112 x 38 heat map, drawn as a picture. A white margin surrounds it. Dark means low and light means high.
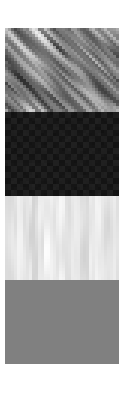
The table splits into 4 rows of 1 panel. Panel 1,1: middling, slanting down to the right, strong in contrast. Panel 2,1: very low, checkered, faint in contrast. Panel 3,1: very high, streaked downward, faint in contrast. Panel 4,1: middling, flat.
